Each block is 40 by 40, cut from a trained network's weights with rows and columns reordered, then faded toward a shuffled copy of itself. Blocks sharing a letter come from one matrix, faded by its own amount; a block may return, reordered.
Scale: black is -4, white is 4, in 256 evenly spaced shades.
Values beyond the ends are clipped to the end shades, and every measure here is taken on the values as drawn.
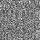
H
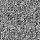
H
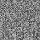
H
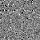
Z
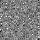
Z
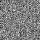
Z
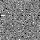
Z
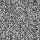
H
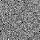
Z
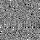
Z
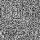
H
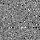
Z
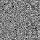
Z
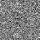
Z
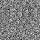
Z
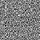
Z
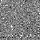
Z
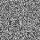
H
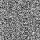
H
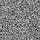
H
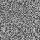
H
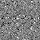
Z
